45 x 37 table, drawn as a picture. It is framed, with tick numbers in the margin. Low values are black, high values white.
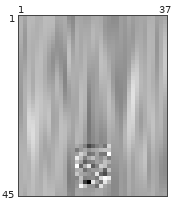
Roughest part: bottom middle. Odd patch: rougher, in the bottom middle. Slope: none. Mirror symmetry: none. Ninth with the lowest average: bottom middle. Grain: streaks running down.
